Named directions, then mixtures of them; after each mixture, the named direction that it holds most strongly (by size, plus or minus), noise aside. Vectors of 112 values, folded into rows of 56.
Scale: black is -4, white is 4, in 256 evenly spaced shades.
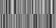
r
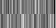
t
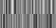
r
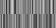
r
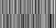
t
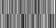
t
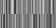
r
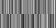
t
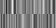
r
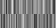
r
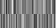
r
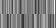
t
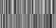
r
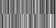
t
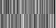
t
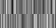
r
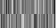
t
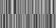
r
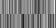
t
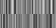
r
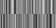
r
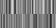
r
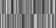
r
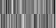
t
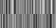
r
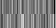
t
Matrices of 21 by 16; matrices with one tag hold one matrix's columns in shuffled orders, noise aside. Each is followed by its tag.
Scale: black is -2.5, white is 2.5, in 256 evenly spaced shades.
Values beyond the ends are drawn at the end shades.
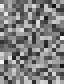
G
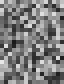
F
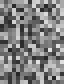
F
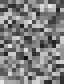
G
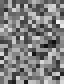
G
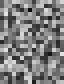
F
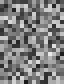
G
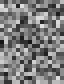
G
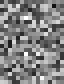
G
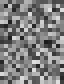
G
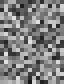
G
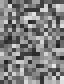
G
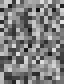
F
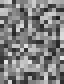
F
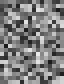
G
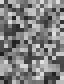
F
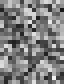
F
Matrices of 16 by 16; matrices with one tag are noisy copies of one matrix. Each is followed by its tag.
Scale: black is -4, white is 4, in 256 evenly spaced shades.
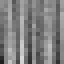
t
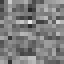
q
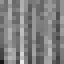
t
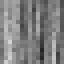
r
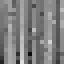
t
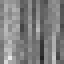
r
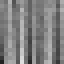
t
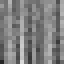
t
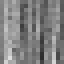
r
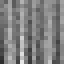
t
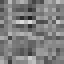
q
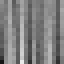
t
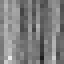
r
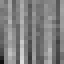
t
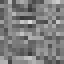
q
